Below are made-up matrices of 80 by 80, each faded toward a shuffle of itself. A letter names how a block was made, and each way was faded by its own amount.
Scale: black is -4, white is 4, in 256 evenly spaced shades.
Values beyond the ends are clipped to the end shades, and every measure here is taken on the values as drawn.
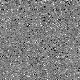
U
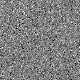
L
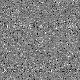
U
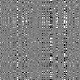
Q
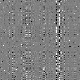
Q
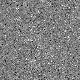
L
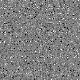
U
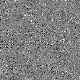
U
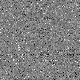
U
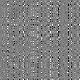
Q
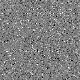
U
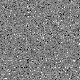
U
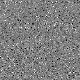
U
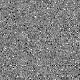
U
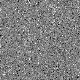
L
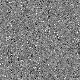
L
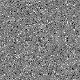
U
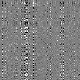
Q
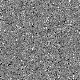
L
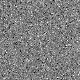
L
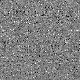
U
